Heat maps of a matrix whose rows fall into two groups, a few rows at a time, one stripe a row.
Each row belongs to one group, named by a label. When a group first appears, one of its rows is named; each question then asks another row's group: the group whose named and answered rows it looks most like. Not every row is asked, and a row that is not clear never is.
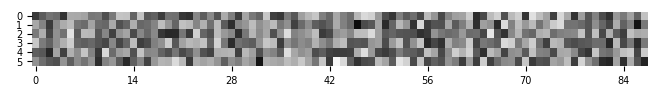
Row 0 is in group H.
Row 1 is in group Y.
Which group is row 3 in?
Y
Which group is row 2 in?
H
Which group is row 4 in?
H
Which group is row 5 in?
Y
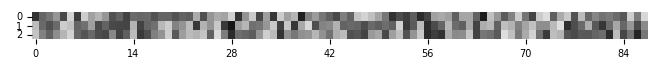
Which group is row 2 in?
Y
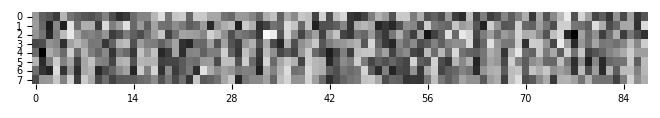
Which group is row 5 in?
H
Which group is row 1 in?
H
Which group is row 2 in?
Y
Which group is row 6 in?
H
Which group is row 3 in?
H
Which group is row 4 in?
H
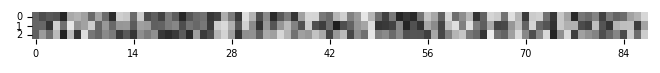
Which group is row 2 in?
H
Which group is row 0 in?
H
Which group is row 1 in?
H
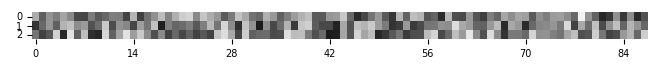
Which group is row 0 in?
Y
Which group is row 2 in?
H
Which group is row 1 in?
H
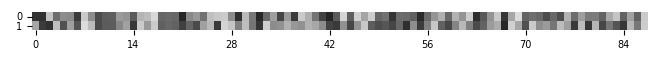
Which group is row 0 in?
H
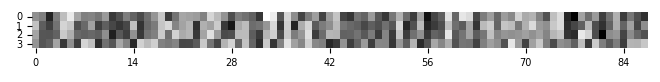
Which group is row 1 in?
Y
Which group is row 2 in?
Y
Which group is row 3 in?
H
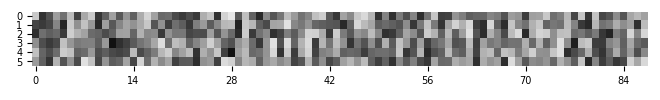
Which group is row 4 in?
Y
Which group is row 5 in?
H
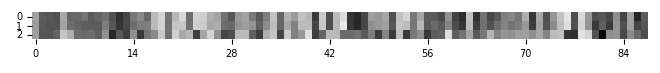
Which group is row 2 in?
Y
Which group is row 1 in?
Y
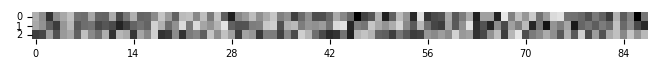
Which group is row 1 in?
Y
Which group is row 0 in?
Y
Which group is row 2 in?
H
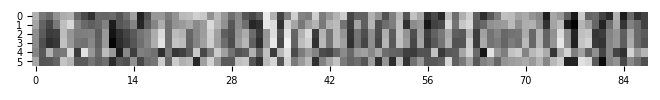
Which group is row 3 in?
Y
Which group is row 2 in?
Y
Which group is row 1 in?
Y
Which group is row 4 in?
H
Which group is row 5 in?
Y
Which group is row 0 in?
Y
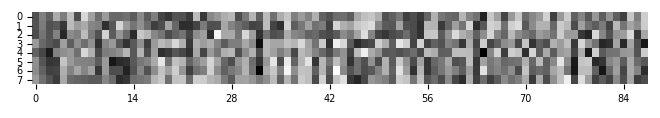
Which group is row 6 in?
Y
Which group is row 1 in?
H
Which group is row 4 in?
H
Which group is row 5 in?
Y
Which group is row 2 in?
H
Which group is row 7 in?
Y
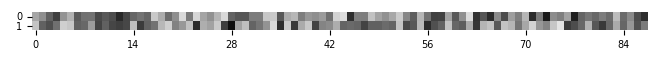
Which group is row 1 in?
Y
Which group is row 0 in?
Y
